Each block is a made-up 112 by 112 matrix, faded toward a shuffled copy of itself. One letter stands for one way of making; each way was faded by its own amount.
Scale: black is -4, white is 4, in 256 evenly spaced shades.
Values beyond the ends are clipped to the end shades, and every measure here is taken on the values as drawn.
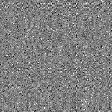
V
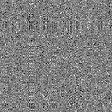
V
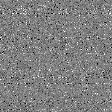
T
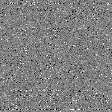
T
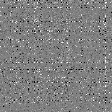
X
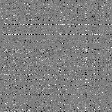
X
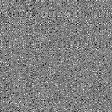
V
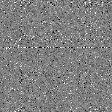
T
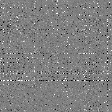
X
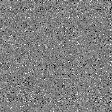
T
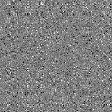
V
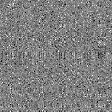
V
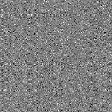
V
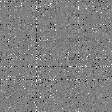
X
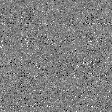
T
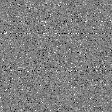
T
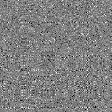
V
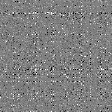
X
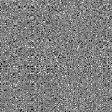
V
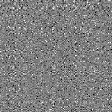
V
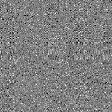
V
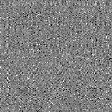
V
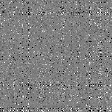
X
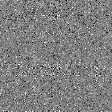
T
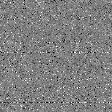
T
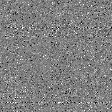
T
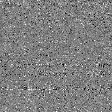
T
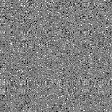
V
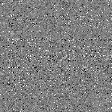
T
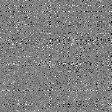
X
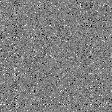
T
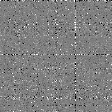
X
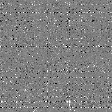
X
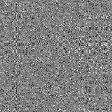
V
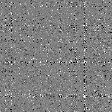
X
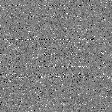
T
